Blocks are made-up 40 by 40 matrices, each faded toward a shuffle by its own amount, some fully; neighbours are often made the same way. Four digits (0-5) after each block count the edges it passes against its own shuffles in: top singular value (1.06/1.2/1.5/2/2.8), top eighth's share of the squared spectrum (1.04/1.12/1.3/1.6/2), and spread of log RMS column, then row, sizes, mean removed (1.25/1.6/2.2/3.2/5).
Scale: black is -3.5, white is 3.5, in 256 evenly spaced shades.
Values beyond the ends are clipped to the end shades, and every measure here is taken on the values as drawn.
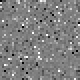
0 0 0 0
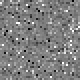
0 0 0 0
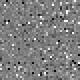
1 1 0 0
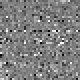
2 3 2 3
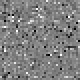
1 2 0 1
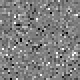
0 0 0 0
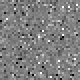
0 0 0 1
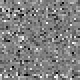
1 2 1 2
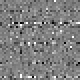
2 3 1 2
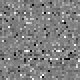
2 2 0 2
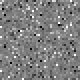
0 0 0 0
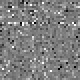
2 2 1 1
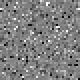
0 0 0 0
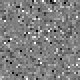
0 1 0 1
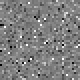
2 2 0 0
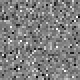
1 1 0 0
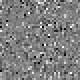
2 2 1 0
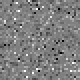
0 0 0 0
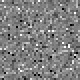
1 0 0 0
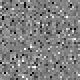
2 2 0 0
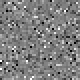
2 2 0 0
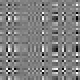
5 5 4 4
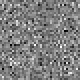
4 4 1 2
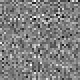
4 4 2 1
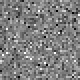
2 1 0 0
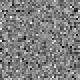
2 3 1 0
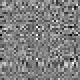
3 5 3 3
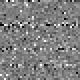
2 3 0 2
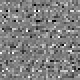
1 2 0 3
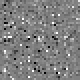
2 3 1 1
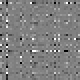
4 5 3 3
